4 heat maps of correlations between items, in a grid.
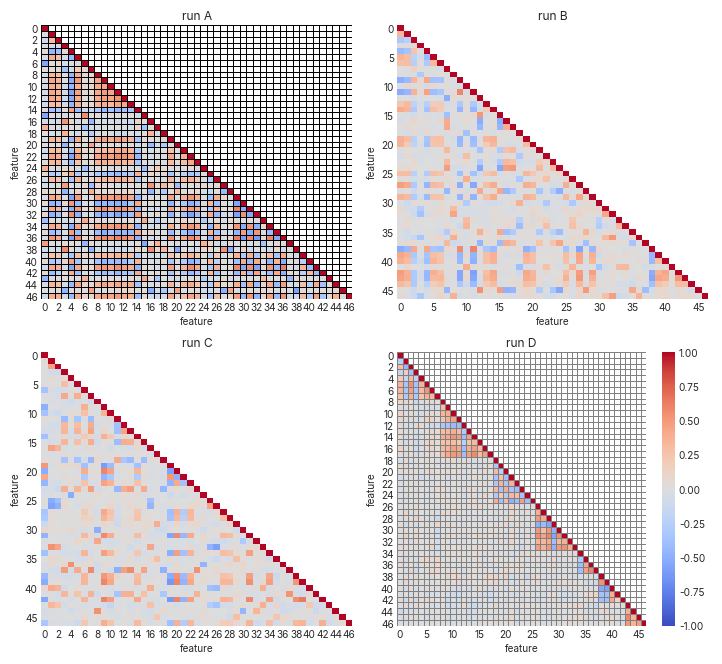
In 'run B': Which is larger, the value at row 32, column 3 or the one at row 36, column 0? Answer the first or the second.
the second
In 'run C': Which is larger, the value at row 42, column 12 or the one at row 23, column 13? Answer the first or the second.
the second
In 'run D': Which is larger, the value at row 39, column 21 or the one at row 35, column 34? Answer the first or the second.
the first
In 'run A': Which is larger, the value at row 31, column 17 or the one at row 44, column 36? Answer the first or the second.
the second
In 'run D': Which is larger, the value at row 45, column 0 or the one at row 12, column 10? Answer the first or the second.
the first
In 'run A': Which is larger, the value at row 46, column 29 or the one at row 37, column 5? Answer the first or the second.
the first
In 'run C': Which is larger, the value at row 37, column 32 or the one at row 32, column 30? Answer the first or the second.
the first
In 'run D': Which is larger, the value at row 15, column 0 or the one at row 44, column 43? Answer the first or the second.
the second
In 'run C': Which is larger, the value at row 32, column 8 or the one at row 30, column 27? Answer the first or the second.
the first
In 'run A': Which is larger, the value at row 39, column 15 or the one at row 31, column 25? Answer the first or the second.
the first
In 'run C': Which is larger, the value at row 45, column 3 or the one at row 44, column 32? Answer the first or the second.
the second
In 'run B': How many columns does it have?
47
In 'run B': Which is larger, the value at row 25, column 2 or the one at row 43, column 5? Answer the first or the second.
the second
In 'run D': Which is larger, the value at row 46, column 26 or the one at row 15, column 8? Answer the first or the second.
the second
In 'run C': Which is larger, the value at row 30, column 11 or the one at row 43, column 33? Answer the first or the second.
the second
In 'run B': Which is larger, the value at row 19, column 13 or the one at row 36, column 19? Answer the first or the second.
the first
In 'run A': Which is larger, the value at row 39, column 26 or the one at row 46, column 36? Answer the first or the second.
the second
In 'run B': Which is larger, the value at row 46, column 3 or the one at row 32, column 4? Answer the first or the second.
the second
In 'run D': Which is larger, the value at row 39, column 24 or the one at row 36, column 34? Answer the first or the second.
the first
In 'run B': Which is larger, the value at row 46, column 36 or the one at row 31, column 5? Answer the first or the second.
the first
